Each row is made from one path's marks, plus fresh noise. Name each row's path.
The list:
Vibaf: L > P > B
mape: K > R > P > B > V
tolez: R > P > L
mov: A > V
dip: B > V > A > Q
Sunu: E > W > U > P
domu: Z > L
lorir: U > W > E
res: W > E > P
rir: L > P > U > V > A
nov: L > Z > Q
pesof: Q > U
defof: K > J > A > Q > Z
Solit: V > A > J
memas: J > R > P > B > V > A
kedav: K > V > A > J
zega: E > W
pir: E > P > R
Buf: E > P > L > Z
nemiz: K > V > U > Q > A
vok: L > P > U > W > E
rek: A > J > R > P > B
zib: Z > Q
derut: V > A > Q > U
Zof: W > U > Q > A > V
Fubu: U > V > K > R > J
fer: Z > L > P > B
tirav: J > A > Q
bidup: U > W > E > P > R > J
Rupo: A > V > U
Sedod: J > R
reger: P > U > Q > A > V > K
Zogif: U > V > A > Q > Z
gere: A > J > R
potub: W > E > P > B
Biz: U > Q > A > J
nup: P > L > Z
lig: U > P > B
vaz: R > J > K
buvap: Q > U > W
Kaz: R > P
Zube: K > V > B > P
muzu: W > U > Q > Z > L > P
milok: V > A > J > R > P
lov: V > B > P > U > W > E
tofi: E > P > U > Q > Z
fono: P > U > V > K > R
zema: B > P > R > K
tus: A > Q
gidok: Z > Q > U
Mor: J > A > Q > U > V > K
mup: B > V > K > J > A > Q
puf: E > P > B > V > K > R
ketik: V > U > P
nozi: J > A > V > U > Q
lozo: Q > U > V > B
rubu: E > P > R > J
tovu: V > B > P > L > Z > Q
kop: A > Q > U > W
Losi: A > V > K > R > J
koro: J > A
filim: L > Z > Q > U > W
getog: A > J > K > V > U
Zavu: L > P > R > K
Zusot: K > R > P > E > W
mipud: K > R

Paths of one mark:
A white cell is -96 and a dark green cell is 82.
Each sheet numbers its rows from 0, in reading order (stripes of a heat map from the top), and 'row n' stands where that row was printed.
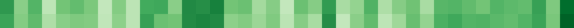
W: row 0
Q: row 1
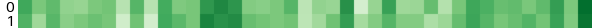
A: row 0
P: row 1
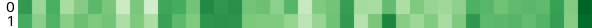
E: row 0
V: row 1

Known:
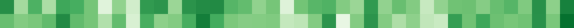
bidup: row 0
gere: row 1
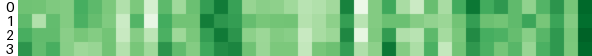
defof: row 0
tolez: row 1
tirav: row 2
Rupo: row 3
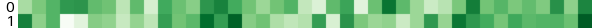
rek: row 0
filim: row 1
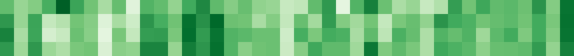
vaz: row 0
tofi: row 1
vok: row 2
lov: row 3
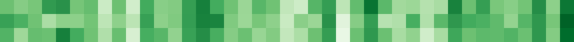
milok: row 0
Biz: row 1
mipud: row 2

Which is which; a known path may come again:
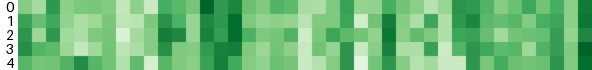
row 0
Vibaf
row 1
lozo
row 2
lov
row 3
derut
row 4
gere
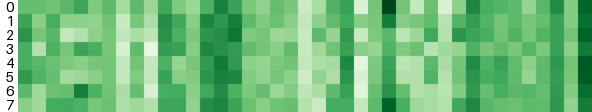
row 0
getog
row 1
ketik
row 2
pesof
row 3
pir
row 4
tirav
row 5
Biz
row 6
mipud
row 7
Zube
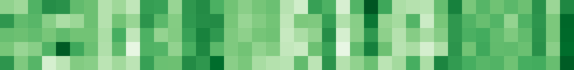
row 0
mape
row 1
Rupo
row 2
koro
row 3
vaz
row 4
gidok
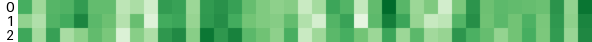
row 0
fono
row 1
zema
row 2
potub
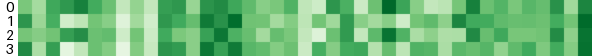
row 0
puf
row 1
tofi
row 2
milok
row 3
vok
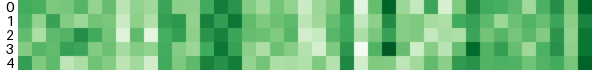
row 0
Mor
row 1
lig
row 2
rubu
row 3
mup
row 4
zib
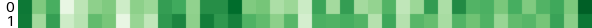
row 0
buvap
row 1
Sunu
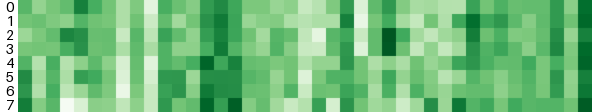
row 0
Sedod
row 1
defof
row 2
memas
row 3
kedav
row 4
Buf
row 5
bidup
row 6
res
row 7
filim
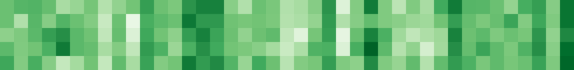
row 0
dip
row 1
tolez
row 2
rek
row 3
Fubu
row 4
rir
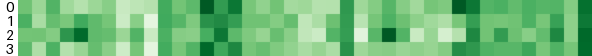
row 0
tovu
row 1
Kaz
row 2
Losi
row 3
nup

